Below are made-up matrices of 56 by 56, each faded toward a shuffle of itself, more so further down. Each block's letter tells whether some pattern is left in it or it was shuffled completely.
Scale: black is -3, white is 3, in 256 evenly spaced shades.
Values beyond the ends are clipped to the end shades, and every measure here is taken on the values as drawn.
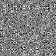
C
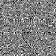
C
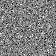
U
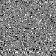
C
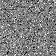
U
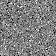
U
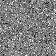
U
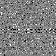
C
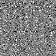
C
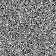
U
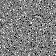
U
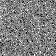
U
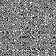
C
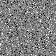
U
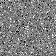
U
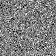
U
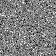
U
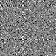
C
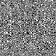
C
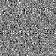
C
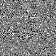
C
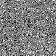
C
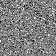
U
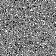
U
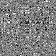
C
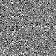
C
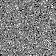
U
